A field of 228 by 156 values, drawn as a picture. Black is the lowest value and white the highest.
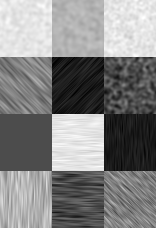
It is made of 4 by 3 panels. Panel 1,1: very high, blotchy, faint in contrast. Panel 1,2: high, blotchy, faint in contrast. Panel 1,3: very high, blotchy, faint in contrast. Panel 2,1: middling, slanting down to the right. Panel 2,2: very low, slanting up to the right, faint in contrast. Panel 2,3: low, blotchy. Panel 3,1: low, flat. Panel 3,2: very high, streaked across, faint in contrast. Panel 3,3: very low, streaked downward, faint in contrast. Panel 4,1: high, streaked downward. Panel 4,2: low, streaked across. Panel 4,3: middling, slanting down to the right.
